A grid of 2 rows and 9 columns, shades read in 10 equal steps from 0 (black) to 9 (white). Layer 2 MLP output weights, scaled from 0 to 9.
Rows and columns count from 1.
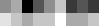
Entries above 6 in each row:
1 6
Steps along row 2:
down down up same up down same up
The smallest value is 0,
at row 1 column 3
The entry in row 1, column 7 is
2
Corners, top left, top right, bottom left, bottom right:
5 2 8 7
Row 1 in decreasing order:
7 6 5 5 3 3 2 2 0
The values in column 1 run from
5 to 8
